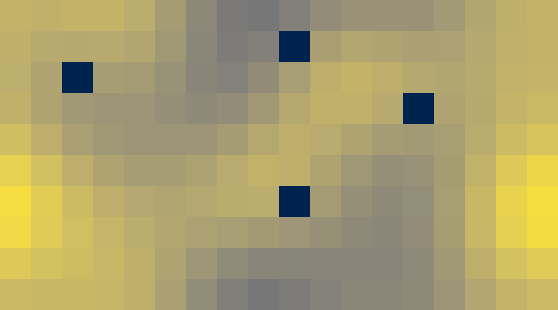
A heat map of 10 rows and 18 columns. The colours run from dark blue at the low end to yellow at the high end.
Stripes: none. Slope: none. Histogram: skewed, a long tail of low values. Lone odd cells: 4, each lower than its neighbours. Average level on the scale: 70%.
